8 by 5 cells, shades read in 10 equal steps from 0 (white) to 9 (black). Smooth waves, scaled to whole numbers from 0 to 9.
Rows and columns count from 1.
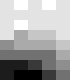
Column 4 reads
0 1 1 2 3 5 5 7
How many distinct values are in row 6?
2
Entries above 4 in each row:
0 0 0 0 0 4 4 5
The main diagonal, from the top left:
1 1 1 2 2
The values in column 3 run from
1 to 9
